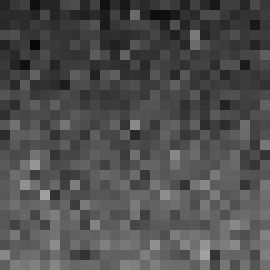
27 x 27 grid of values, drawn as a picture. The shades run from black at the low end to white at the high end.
Average level on the scale: 30%. Stripes: none. Grain: fine. Slope: up to the bottom. Odd rows or columns: none.
